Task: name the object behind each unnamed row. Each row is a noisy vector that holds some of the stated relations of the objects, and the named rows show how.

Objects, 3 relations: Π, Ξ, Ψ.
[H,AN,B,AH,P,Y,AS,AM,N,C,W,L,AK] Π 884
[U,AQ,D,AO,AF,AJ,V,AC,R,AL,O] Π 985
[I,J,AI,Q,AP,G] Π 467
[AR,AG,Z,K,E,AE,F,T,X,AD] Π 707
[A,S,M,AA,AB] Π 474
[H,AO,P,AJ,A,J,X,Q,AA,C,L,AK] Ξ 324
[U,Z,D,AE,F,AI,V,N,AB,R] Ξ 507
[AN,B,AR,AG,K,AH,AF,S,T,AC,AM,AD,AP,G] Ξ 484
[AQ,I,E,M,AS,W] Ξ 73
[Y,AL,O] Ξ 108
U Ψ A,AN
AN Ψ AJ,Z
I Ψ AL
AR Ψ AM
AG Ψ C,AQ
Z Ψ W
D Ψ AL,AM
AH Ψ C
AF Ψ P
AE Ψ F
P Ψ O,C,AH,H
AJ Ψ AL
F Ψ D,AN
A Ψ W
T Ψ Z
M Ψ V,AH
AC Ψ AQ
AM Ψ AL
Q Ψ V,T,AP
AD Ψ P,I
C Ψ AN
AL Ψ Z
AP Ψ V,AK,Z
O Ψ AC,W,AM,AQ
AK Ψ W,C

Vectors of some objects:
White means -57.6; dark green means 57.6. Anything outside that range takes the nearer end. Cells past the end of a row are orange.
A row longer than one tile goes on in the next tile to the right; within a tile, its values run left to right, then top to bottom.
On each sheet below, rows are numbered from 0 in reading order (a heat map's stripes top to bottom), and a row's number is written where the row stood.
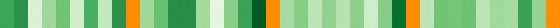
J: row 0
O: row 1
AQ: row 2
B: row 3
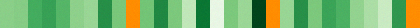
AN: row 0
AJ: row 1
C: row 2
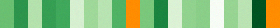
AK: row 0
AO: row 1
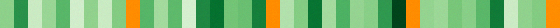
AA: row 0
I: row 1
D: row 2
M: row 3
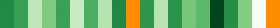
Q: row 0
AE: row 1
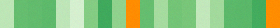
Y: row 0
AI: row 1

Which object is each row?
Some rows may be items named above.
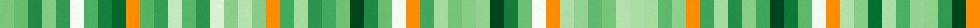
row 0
AL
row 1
A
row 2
AG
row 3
K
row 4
N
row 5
AR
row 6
D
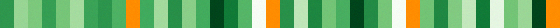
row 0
AP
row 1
AR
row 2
F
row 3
AJ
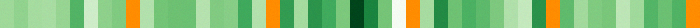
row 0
AS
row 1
S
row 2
AG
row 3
P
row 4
AI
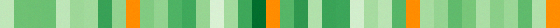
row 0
B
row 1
U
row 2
AK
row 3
AB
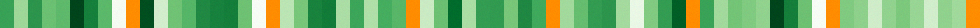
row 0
AD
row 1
Z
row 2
AH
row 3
AM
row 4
O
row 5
K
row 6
W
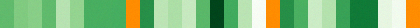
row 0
G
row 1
E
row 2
X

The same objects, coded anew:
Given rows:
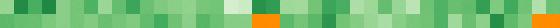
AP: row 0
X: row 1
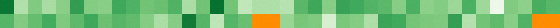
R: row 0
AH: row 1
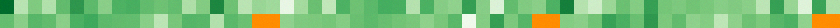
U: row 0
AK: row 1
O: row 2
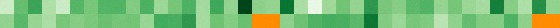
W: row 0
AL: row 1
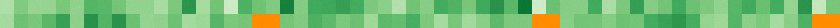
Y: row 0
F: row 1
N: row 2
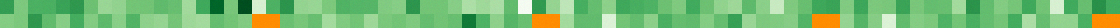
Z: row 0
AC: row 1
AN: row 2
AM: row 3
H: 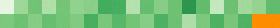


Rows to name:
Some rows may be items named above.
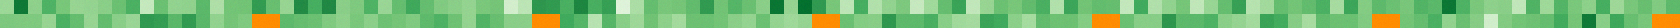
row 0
S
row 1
AP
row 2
I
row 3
AA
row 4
AA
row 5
K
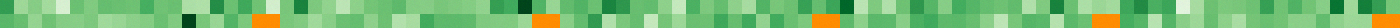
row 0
AQ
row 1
M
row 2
T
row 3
U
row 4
I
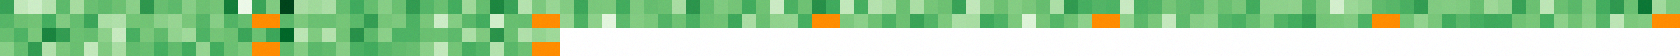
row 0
AJ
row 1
D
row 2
AM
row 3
A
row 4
B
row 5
AB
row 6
T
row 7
U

